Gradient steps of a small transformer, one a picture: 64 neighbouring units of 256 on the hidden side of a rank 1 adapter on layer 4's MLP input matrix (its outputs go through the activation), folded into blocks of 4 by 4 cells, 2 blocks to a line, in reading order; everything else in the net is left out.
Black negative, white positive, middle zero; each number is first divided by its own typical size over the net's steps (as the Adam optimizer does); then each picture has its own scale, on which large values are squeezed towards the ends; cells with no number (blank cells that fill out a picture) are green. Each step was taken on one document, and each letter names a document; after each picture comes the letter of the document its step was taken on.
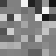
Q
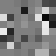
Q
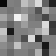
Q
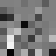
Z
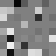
Z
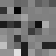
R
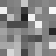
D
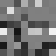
R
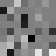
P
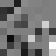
P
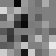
P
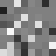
P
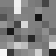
P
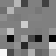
Z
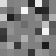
Q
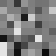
D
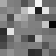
Q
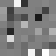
Z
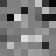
Q
